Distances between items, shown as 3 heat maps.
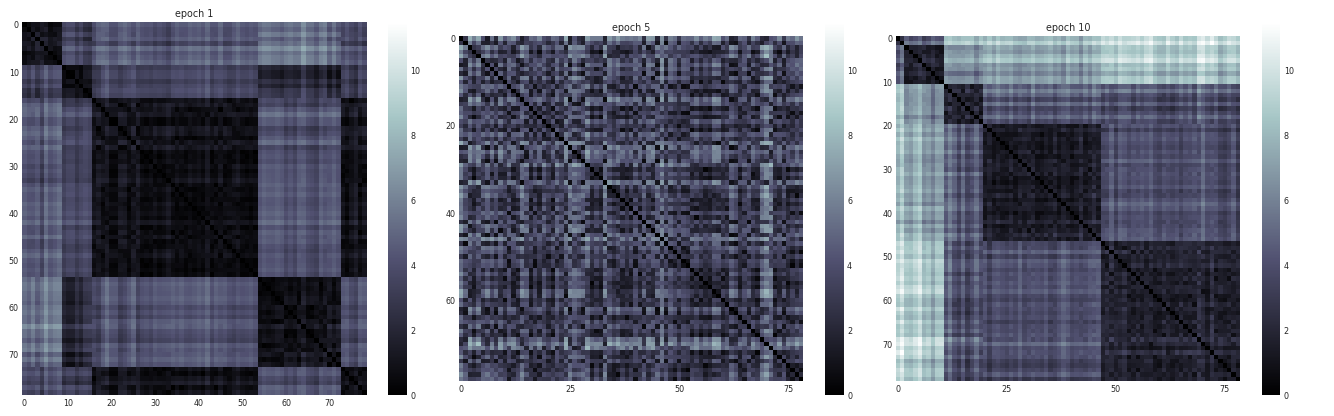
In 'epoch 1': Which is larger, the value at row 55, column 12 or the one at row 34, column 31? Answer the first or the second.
the first
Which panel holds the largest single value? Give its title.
epoch 10
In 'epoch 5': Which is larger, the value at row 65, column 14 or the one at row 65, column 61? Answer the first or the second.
the first
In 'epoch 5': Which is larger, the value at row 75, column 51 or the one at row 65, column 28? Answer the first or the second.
the second
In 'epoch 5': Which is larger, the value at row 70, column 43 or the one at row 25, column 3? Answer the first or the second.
the first
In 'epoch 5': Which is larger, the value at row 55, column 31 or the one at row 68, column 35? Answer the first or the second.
the second
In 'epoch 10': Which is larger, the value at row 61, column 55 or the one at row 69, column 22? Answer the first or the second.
the second
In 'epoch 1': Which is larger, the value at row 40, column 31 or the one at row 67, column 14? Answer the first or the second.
the second
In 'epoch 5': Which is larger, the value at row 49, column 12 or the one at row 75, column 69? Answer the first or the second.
the second
